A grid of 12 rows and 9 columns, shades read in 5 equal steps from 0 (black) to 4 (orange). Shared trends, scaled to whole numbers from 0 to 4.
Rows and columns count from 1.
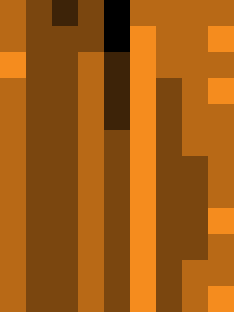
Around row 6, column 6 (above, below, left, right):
4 4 2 2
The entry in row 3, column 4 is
3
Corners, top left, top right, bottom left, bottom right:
3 3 3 4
